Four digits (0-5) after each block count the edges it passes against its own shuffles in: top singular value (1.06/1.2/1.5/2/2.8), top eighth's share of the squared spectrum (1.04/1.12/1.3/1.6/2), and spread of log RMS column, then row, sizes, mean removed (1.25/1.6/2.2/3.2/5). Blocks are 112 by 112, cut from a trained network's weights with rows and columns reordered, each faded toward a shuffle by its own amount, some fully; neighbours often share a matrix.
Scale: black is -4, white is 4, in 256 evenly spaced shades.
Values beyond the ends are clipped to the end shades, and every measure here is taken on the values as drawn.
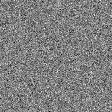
2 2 0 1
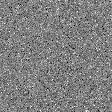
0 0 0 0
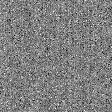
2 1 0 0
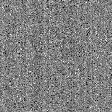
2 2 0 1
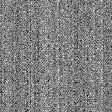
3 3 2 2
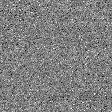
1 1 0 0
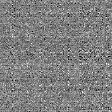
3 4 3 2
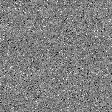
0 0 0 0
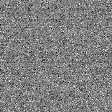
1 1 0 0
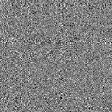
3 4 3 3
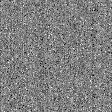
2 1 0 1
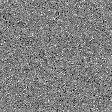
0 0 0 0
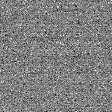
3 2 2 1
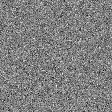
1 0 0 0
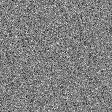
1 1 0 0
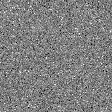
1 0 0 0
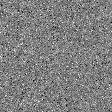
0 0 0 0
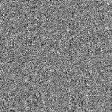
3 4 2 2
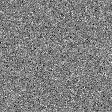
0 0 0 0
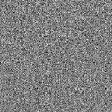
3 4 1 2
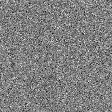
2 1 0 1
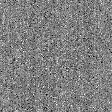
2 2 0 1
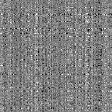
4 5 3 4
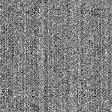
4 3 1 2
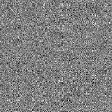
3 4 3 2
